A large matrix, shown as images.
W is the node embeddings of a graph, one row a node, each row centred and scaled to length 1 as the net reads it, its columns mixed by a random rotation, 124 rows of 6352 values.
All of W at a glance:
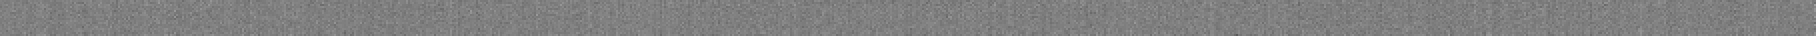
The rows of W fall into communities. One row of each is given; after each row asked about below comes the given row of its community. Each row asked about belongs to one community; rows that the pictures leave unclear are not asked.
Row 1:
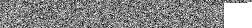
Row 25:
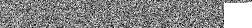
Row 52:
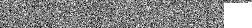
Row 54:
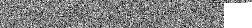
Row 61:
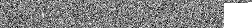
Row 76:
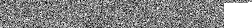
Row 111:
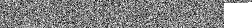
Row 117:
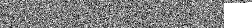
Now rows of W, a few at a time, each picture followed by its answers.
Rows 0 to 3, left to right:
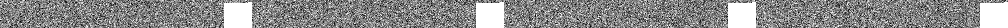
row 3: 52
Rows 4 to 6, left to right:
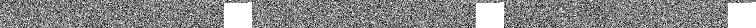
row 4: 76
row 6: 52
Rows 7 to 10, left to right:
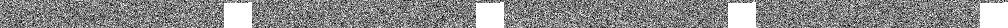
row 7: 61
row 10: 76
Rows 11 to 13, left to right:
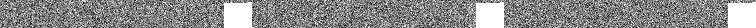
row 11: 52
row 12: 76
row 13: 61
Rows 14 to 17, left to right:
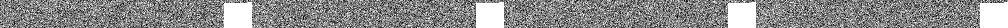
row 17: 1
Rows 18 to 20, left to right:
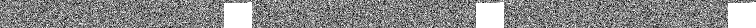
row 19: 54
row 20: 111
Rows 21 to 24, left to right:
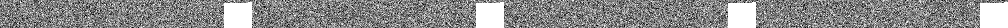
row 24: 52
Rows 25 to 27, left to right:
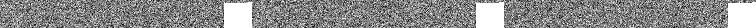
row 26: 1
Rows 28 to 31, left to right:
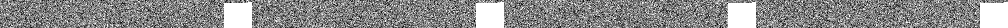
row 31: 1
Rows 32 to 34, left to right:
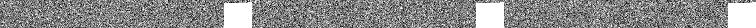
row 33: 52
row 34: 54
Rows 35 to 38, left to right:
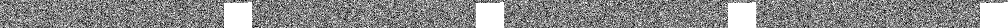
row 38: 1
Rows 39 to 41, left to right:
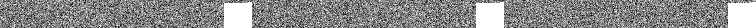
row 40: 52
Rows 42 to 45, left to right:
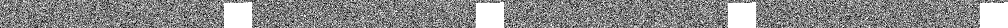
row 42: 52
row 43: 61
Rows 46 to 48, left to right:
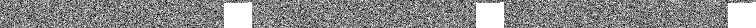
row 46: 111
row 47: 1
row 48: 117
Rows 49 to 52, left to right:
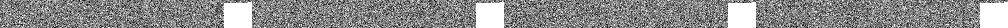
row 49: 117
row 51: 61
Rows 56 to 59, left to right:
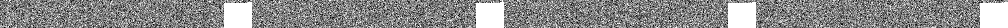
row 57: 54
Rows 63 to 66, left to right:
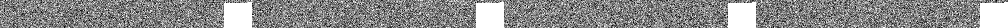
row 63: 54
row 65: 25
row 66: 61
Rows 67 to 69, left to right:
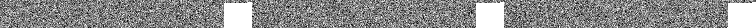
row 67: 1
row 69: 61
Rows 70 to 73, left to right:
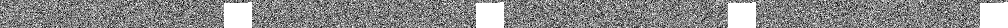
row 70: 1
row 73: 52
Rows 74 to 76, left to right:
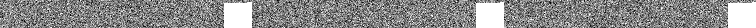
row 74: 117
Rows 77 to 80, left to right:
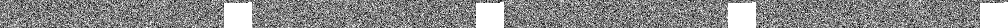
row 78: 25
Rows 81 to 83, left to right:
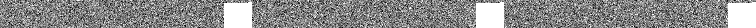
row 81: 54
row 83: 117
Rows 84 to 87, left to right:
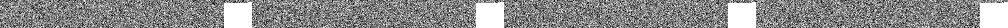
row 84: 1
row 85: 76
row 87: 25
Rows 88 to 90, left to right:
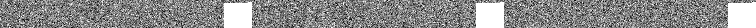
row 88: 117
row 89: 52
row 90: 111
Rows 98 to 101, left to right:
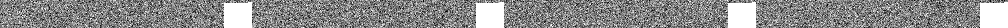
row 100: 61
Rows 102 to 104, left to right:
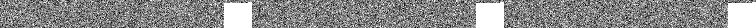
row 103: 111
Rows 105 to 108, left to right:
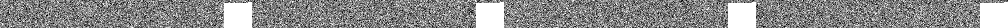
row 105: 76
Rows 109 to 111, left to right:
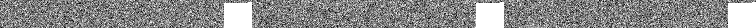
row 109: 52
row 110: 61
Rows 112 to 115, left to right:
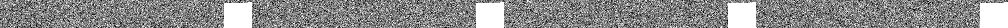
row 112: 61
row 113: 111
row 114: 25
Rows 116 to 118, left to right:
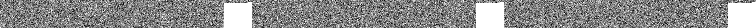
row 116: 76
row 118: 61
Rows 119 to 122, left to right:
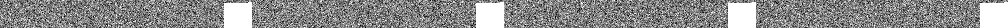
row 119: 111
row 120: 25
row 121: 1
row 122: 111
